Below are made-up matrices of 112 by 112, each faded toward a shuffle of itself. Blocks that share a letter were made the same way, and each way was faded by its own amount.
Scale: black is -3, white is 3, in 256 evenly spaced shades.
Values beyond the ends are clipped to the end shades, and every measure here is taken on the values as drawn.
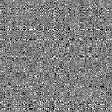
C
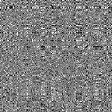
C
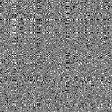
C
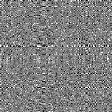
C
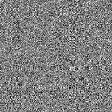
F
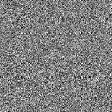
F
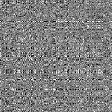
C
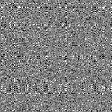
C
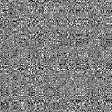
C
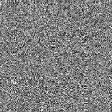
F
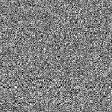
F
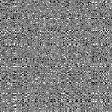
C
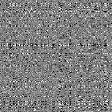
C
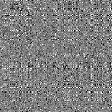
C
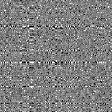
C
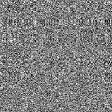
F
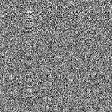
F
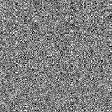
F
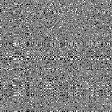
C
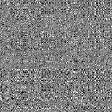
C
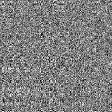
F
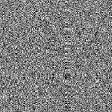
F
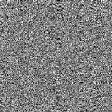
F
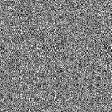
F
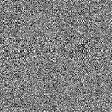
F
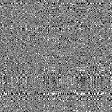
C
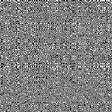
C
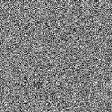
F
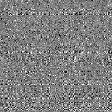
C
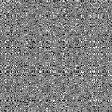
C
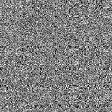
F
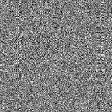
F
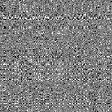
C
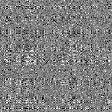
C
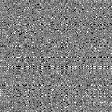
C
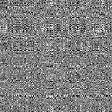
C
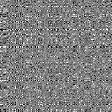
C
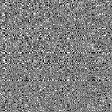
C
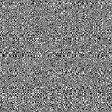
C
